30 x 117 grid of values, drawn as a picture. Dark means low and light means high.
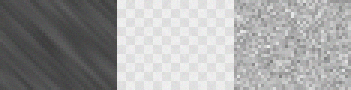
The table splits into one row of 3 panels. Panel 1,1: low, slanting down to the right, faint in contrast. Panel 1,2: very high, checkered, faint in contrast. Panel 1,3: high, fine-grained.
